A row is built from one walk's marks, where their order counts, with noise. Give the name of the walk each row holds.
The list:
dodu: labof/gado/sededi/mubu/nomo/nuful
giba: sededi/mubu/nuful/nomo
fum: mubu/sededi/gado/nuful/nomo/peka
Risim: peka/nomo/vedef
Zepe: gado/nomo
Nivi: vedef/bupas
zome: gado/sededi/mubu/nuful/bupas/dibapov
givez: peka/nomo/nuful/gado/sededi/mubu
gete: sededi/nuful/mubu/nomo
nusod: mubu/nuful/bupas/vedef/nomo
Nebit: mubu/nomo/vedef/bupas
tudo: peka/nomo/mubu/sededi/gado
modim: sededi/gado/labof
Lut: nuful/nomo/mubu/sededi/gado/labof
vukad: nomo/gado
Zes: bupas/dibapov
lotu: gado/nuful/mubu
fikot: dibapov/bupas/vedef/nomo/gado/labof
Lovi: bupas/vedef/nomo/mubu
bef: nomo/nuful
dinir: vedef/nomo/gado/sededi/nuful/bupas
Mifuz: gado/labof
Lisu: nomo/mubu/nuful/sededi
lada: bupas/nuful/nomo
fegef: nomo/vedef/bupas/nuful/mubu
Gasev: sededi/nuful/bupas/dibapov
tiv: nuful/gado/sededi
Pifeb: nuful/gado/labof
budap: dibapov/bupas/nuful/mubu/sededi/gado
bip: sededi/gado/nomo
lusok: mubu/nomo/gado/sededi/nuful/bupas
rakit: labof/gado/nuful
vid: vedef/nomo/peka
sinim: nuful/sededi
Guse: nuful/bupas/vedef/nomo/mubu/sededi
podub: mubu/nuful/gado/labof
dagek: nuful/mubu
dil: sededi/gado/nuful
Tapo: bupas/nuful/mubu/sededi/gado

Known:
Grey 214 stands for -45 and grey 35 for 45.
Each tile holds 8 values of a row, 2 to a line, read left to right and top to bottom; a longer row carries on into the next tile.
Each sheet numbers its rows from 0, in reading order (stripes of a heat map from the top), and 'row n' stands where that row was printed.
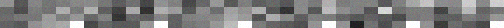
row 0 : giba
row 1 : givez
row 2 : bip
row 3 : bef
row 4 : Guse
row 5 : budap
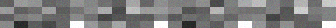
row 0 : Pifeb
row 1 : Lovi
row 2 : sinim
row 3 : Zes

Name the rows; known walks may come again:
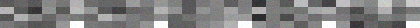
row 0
bef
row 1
Lisu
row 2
dil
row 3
dinir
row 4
budap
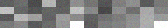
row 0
vukad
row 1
modim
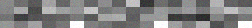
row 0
Lovi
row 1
Zepe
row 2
Nivi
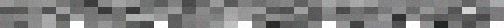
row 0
fum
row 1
dodu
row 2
bip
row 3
Lut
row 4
nusod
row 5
Guse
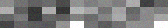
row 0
givez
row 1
zome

